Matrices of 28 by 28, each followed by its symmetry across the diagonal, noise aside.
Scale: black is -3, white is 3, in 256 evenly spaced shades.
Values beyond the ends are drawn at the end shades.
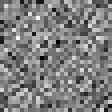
symmetric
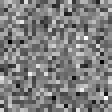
neither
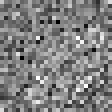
symmetric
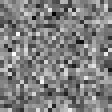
antisymmetric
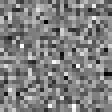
antisymmetric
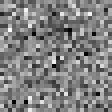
neither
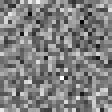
neither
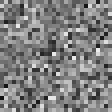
symmetric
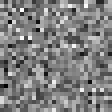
antisymmetric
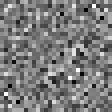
symmetric
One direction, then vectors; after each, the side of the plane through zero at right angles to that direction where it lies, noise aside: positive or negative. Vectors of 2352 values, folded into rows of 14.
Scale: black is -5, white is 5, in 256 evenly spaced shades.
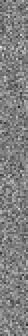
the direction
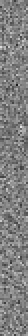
positive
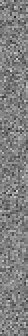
positive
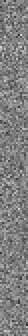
positive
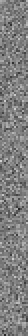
negative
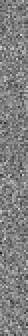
positive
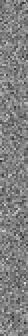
positive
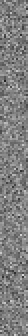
negative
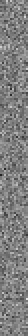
positive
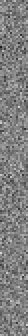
negative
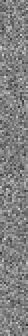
positive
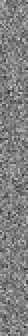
negative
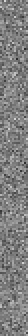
negative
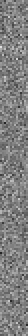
positive
